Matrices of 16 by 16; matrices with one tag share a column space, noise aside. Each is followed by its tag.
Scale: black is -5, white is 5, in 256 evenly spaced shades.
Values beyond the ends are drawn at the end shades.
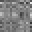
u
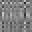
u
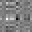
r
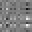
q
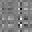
q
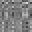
u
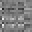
q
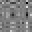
u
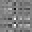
q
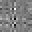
q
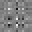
q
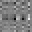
r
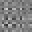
q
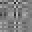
u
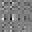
r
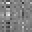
u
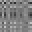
u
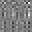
u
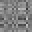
q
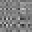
q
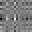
r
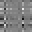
q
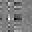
r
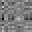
r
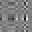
r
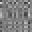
u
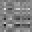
q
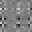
q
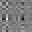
r
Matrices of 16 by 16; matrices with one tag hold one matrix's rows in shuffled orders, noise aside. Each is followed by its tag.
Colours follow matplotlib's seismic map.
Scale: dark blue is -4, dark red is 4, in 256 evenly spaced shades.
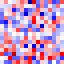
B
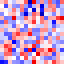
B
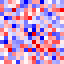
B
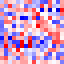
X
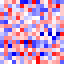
X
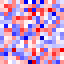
B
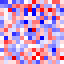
B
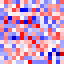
X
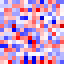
B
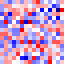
X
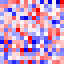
X
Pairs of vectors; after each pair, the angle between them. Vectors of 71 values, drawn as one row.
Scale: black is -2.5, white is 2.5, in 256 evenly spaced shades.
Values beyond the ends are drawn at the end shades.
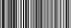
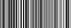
nearly parallel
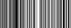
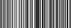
partly opposed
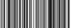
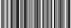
orthogonal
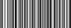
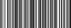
partly aligned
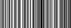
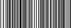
orthogonal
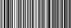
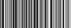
nearly opposite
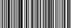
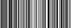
orthogonal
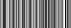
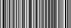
nearly parallel
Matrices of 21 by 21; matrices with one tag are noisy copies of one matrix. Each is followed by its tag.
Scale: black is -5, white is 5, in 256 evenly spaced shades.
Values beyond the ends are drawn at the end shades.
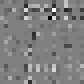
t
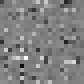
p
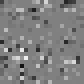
p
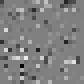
p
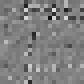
t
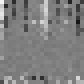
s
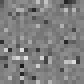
p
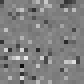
p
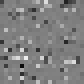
p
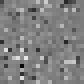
p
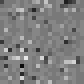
p
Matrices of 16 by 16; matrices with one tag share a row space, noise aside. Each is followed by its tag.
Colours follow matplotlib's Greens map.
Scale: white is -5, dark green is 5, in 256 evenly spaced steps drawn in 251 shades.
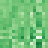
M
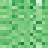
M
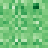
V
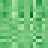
M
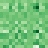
V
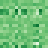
V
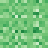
V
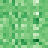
V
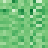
M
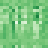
V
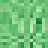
M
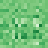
V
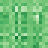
V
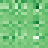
V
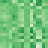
M
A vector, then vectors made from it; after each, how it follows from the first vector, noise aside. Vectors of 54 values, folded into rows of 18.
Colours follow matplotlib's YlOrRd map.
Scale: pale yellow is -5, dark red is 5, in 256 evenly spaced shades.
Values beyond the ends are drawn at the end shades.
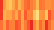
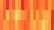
reversed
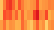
negated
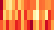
scaled up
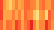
copied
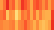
reversed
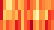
scaled up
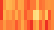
copied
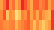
reversed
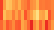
copied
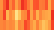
reversed
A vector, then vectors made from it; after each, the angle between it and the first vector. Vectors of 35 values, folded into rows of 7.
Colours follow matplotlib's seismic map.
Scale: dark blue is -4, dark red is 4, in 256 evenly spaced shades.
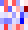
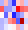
orthogonal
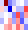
partly aligned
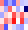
nearly opposite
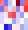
orthogonal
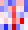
partly opposed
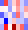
partly aligned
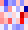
nearly opposite
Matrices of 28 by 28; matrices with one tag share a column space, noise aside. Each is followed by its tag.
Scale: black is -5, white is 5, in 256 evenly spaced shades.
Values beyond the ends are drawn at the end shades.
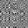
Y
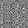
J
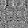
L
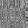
L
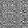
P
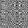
P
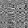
J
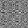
P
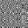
Y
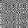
J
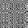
J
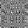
Y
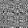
Y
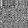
L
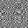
Y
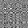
J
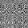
J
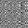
P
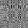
L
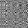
P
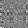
Y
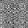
J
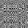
J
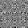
Y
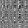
L
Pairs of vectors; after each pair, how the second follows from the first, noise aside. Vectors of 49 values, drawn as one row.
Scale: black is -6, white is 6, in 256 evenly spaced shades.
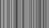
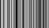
scaled up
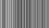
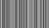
shuffled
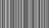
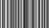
scaled up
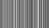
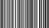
scaled up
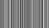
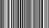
scaled up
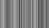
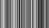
scaled up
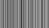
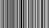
scaled up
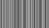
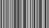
scaled up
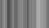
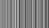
shuffled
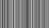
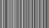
shuffled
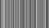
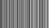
shuffled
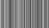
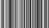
scaled up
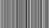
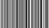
scaled up
